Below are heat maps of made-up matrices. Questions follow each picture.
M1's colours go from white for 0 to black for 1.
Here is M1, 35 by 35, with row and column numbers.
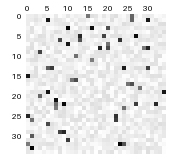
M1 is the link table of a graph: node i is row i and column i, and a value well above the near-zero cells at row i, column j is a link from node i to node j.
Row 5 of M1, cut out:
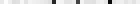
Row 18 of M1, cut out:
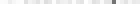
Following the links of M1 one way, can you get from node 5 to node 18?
yes
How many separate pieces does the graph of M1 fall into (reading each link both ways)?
4
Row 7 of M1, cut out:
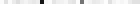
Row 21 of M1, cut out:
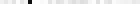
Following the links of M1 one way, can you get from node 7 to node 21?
no
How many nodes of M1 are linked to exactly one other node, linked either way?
7
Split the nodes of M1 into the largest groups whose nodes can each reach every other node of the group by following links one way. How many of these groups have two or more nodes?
3
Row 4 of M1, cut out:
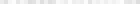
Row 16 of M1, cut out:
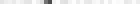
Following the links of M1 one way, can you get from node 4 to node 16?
no
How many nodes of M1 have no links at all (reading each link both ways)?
3
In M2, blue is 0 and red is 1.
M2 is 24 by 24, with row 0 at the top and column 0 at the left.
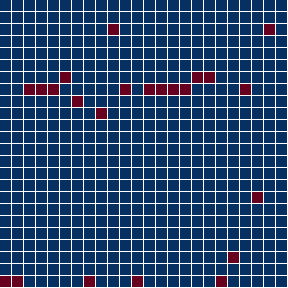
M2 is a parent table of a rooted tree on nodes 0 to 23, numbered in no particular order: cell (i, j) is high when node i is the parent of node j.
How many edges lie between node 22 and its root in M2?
3
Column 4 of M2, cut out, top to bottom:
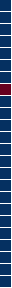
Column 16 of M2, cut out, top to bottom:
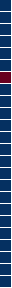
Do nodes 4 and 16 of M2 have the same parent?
no
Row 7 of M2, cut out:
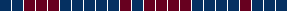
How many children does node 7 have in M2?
9
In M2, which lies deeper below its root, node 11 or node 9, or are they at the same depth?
node 9
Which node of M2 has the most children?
7
